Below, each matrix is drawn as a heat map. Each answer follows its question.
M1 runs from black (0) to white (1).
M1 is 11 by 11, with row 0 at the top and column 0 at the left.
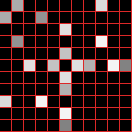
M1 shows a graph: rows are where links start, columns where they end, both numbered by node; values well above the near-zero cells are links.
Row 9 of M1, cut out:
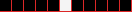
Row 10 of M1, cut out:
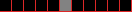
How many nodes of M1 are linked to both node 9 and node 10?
1
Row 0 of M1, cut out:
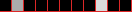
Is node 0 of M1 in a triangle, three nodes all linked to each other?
no
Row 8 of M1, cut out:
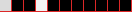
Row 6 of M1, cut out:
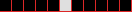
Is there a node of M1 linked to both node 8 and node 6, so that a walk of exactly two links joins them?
no
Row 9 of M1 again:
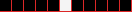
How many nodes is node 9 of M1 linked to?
1
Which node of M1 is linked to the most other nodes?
node 5
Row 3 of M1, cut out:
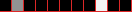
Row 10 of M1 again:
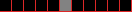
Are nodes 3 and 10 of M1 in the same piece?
no
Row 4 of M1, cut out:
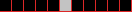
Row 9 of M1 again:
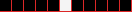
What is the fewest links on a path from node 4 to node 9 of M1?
2
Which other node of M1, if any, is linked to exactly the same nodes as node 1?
node 8
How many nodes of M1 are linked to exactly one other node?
6
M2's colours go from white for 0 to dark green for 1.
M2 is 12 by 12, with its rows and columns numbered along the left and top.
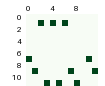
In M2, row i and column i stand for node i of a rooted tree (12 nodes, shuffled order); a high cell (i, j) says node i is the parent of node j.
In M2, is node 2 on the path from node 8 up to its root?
no
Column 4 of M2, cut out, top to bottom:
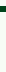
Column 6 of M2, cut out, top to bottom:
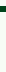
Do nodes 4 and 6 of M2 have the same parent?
yes
